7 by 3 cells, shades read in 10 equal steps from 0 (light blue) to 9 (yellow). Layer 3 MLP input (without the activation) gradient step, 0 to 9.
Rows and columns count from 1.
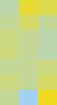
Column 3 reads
7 4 3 3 5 6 9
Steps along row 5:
same up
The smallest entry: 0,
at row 7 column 2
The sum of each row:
18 14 12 12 13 15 13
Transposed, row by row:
3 4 5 5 4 5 4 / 8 6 4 4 4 4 0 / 7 4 3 3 5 6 9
